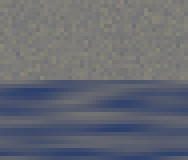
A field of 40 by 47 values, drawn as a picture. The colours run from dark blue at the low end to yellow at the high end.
The table splits into 2 rows of 1 panel. Panel 1,1: middling, fine-grained, faint in contrast. Panel 2,1: low, streaked across.
